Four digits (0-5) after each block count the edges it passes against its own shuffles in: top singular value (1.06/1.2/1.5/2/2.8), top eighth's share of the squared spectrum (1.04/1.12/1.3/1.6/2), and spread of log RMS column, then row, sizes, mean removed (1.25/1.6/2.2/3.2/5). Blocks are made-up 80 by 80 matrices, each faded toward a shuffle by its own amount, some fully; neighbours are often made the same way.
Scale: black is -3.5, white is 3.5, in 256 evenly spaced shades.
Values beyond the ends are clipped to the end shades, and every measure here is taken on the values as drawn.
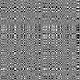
5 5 4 4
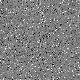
2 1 0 0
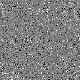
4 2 1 1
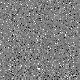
3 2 1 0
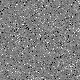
0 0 0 0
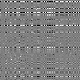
5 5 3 4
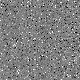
3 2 0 1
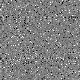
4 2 0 1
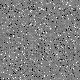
2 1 0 0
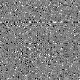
4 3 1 2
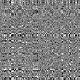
5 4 3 3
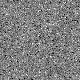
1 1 0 0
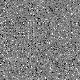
3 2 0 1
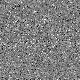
0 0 0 1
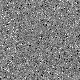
0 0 0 0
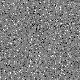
3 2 0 0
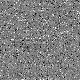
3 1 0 0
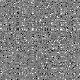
4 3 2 2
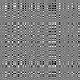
5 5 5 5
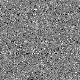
1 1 0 2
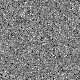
0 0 0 0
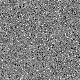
0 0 0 0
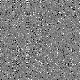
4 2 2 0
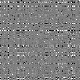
5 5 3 3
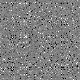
4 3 2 2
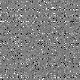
4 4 2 2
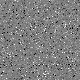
2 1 0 0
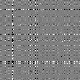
5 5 3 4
